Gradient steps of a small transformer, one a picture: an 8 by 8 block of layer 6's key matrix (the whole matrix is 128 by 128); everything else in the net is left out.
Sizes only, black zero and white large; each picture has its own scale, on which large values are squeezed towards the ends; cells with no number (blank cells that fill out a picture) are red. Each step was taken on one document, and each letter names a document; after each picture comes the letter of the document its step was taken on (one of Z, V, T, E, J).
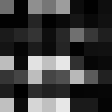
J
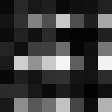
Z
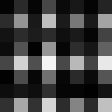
Z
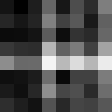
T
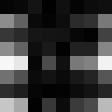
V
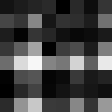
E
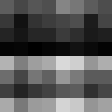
J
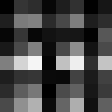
E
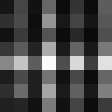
T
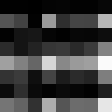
Z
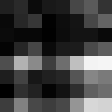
V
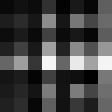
T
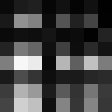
E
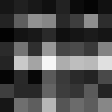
E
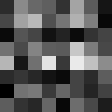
E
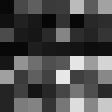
J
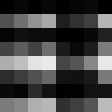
Z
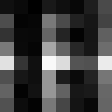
T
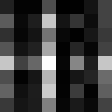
T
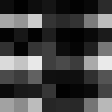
Z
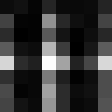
T
